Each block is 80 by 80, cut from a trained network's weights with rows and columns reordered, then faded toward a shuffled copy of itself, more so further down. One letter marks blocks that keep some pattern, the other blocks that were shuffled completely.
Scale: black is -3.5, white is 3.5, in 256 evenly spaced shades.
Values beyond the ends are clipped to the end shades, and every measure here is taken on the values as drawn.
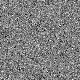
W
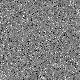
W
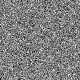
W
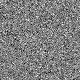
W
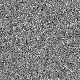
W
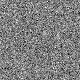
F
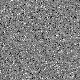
F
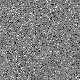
F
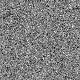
W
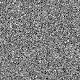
F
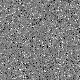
W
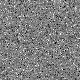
W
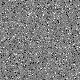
F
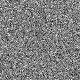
W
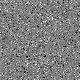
W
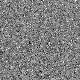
W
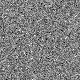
W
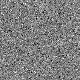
W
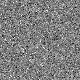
W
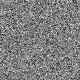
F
